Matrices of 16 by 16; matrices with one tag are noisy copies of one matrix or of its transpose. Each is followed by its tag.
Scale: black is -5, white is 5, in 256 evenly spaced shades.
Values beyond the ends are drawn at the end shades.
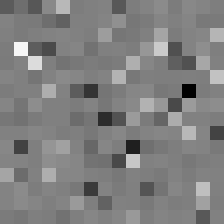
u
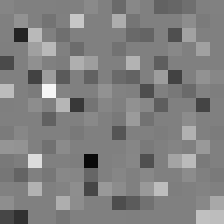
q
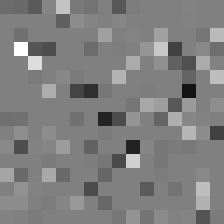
u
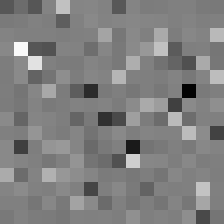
u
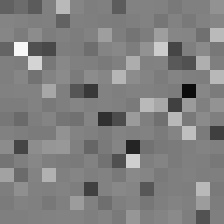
u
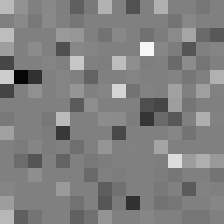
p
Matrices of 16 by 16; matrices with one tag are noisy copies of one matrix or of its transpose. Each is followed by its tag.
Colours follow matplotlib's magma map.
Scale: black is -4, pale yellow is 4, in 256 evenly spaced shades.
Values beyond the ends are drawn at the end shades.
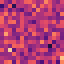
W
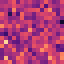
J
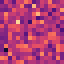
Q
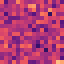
W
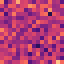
W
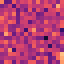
W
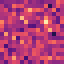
Q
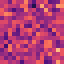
J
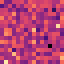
W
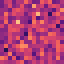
Q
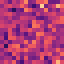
J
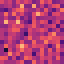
Q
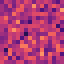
Q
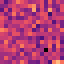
W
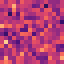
J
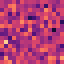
J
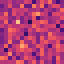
Q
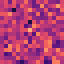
J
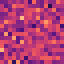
Q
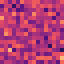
W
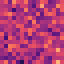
J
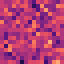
J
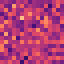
Q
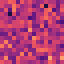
J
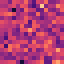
J
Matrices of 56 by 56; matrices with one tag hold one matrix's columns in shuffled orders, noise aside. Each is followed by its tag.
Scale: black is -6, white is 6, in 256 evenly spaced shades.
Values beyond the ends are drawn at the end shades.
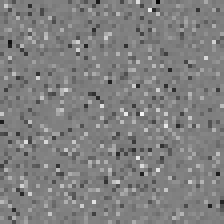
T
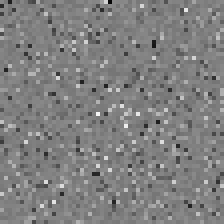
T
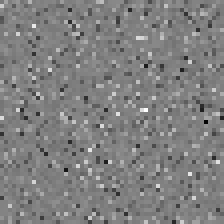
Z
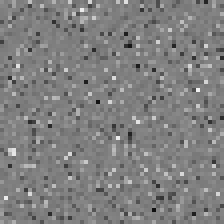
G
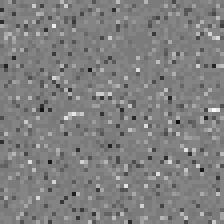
Z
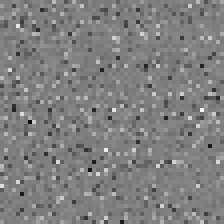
Z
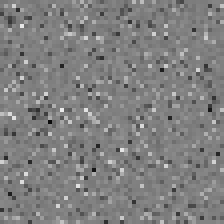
Z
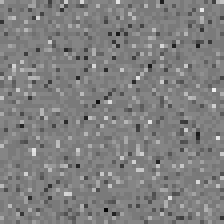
G
